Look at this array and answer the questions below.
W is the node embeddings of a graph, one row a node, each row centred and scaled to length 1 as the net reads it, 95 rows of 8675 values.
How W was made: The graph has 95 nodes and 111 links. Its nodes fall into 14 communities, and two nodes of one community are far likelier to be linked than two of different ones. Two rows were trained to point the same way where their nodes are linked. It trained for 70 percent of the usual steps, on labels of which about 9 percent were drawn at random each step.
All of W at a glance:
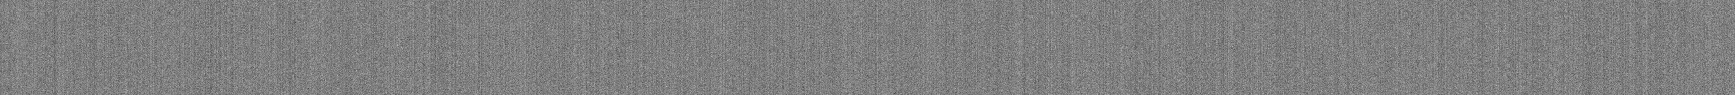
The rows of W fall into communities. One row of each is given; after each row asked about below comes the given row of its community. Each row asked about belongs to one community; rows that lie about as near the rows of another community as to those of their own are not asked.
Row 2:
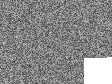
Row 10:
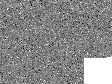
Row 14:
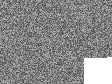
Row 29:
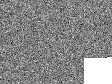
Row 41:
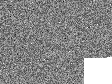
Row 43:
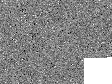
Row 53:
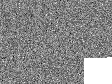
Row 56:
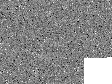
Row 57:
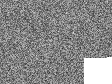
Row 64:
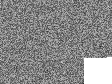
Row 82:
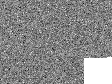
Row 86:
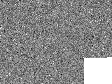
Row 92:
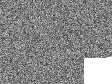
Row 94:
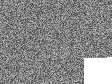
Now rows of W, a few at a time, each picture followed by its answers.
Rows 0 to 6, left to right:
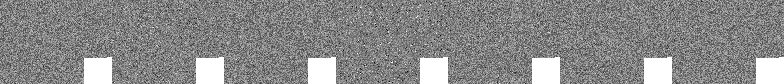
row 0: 41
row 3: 14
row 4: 94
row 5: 64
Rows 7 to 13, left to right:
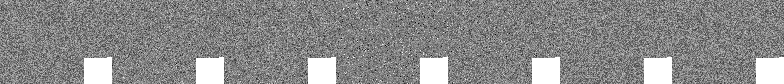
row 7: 43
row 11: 82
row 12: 82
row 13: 57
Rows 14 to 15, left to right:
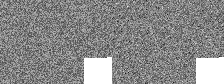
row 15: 94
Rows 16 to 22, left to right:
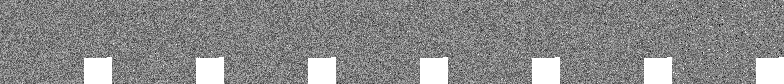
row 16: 94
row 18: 92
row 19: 86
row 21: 57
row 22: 82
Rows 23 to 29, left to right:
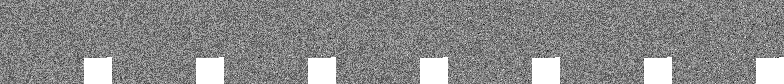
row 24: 2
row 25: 14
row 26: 43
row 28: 14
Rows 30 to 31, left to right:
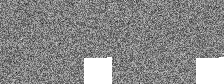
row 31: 41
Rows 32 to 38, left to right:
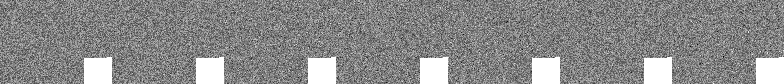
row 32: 43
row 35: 92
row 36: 43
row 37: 86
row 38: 2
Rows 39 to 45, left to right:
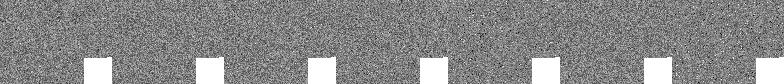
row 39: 43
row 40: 86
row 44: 86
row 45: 14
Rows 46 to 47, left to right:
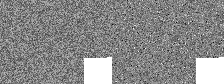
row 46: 82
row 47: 64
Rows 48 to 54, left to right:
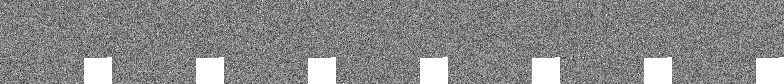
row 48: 64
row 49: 41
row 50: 92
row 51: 43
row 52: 56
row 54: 57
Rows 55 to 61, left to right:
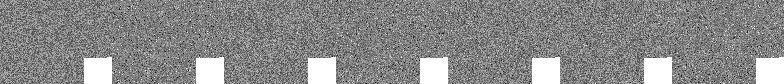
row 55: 82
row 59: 57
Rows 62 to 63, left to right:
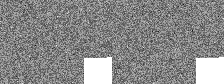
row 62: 2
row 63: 94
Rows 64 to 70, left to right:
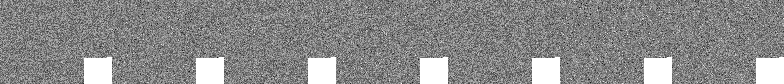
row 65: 53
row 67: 82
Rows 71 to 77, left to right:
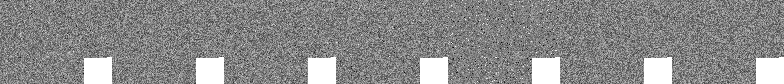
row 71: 41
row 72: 2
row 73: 10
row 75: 14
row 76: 57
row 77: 86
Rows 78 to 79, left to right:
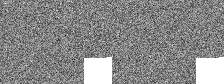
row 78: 94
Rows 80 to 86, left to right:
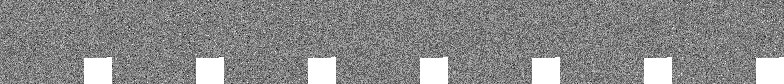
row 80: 53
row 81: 2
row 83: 64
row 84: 29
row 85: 41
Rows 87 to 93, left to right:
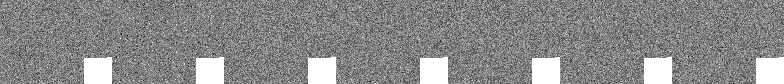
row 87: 53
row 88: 56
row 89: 64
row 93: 92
